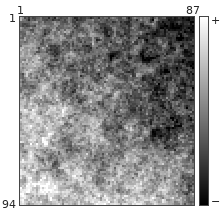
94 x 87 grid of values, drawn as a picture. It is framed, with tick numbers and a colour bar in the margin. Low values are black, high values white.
No regular stripes run through it. The field is mottled with small blotches. There is an overall slope up to the bottom left. The ninth with the highest average is the bottom left. The top right is the ninth with the lowest average. No row or column stands out.
